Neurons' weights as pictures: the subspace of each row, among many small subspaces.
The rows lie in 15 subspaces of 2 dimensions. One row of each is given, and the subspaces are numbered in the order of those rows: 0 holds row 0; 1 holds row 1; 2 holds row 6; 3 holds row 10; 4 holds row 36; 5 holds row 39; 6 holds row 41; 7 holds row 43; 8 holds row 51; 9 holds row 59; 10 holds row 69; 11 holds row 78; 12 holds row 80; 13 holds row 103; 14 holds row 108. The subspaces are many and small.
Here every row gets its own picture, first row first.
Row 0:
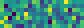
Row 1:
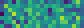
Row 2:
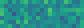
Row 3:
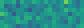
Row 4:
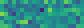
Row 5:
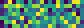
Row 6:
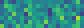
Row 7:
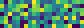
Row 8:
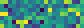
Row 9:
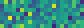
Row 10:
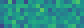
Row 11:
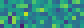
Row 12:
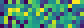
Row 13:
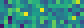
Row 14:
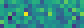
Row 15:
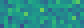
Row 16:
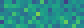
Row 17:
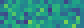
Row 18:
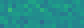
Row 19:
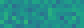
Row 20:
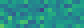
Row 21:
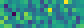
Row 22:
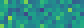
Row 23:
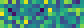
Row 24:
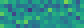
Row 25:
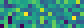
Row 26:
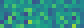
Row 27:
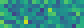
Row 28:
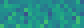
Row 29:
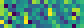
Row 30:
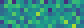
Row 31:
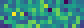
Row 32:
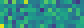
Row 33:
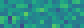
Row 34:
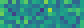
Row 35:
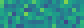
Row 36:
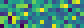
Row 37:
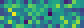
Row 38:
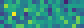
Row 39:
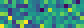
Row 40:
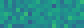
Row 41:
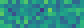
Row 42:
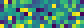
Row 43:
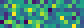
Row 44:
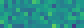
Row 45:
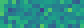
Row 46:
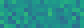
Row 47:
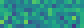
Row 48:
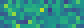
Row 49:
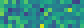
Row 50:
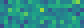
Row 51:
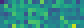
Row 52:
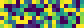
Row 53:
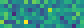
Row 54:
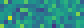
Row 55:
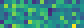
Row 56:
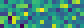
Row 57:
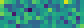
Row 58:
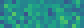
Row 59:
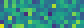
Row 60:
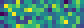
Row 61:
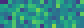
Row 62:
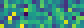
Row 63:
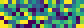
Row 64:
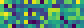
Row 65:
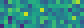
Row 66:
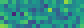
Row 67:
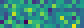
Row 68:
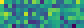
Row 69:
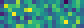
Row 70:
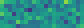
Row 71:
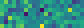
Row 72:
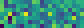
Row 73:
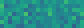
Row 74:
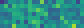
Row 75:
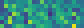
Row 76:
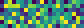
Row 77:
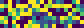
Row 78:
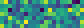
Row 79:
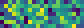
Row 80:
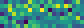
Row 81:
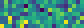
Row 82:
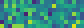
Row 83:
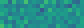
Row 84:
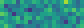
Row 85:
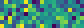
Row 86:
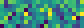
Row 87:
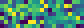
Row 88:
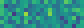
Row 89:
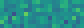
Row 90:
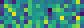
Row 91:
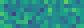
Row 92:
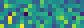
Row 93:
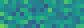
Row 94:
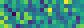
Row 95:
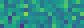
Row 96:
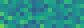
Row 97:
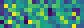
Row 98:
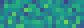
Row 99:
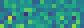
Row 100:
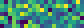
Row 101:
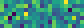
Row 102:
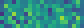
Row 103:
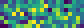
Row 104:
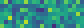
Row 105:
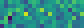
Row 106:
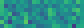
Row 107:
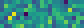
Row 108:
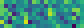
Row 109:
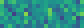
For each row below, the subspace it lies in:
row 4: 5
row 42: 9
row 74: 8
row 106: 14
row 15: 11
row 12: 1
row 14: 1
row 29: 14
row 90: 2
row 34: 6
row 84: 10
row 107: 0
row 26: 7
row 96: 13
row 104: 9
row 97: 14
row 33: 4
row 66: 13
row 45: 2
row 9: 8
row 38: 5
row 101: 0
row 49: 2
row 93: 13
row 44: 9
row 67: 7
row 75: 14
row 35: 12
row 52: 10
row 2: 6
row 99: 7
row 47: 7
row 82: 9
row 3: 10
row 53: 7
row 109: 2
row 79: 14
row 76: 3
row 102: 1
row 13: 11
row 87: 0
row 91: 5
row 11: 4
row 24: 12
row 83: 3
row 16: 3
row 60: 10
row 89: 4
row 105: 1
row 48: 5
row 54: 9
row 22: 1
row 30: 3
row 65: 11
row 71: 2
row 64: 8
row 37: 11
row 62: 5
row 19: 7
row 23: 6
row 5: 3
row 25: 11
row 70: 12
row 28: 2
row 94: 0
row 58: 1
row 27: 14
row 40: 8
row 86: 2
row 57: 12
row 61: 8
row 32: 3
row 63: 13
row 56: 4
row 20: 0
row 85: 3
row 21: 0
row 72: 14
